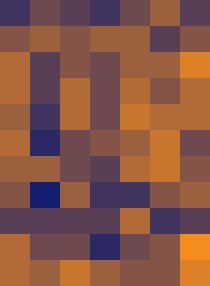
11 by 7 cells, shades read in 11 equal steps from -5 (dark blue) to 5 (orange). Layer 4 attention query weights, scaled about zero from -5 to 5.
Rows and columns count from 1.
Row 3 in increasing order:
-2 -1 0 1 1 2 4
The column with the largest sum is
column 7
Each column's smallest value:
-3 -5 -2 -4 -3 -3 -2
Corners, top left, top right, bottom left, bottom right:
-3 -2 2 4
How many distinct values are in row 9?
3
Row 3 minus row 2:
2 -3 0 -2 0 3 4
